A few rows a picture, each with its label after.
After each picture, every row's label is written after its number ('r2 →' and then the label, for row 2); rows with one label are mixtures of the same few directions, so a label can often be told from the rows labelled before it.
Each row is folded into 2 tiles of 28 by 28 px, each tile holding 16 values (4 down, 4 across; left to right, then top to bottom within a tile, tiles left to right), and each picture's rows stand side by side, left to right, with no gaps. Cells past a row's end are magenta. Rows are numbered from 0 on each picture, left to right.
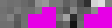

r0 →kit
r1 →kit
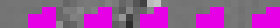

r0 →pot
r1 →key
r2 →kit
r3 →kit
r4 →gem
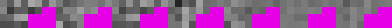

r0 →pot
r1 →key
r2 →pot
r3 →gem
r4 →key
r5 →pot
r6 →gem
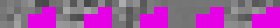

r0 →kit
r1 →pot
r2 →gem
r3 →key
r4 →pot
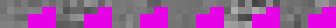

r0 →pot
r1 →pot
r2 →kit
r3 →kit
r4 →pot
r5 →kit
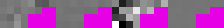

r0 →kit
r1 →pot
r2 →key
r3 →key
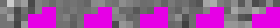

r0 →gem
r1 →kit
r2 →key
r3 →kit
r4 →pot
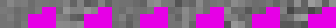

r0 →gem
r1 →pot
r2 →kit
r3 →gem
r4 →key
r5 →pot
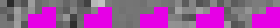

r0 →gem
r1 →kit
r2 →kit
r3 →pot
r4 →key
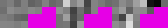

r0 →pot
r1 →gem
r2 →kit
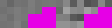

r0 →gem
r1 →pot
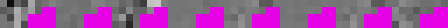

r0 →gem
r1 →kit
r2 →kit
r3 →kit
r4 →kit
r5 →pot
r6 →kit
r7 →key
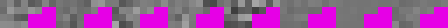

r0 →pot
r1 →kit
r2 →key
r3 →kit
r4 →pot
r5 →pot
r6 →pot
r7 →key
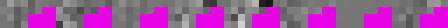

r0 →gem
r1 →key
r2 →gem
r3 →kit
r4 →kit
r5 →key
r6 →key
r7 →kit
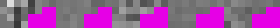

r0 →gem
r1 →kit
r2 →pot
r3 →pot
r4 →key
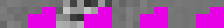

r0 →key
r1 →pot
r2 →gem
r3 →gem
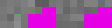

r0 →kit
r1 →pot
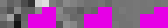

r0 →kit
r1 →key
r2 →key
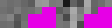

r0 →kit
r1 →gem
